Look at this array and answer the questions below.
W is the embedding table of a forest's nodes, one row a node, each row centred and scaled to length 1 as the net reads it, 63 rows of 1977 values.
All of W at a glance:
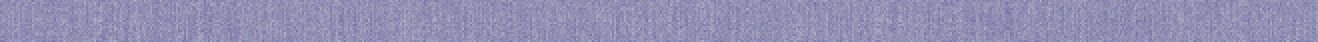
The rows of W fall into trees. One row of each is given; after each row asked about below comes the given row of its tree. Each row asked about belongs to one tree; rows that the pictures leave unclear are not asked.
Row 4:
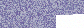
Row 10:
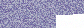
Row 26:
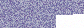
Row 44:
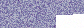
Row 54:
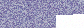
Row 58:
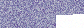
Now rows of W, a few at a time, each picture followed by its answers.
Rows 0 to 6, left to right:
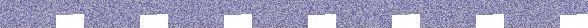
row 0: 58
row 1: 4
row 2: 58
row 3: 44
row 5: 54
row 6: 54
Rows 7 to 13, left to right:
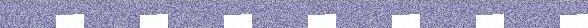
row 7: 4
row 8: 4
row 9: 44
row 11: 4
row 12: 44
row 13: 44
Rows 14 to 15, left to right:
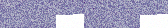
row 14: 10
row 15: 4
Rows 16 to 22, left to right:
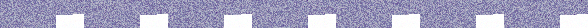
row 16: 44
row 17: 10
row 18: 4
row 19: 44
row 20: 4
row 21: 4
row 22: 58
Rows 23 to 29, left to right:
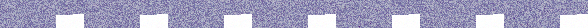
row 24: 10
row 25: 4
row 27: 10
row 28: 10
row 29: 4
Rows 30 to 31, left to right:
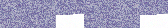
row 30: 10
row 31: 10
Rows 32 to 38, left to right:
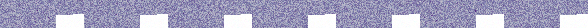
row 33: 58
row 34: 58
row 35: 44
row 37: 26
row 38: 26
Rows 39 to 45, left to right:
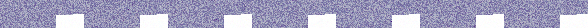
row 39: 4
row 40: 54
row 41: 44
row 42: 44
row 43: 10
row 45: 26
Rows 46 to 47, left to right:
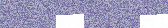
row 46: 10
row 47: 26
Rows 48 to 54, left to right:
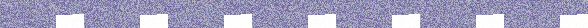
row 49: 58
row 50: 10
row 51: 58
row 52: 10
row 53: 58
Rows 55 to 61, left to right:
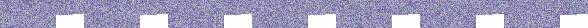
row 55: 54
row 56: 58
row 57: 10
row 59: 26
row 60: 4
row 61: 54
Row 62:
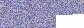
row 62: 54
